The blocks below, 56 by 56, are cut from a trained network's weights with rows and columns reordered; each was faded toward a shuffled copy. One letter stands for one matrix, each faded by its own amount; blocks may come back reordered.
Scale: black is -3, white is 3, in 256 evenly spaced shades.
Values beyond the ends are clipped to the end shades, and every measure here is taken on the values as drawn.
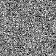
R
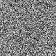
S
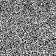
R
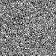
R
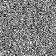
S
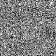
S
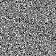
R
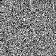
R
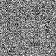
S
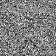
R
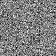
S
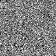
R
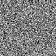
S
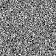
R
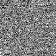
R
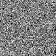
S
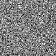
R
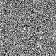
S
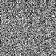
S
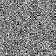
S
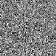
R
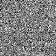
R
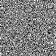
R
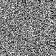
S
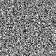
S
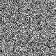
S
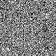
S
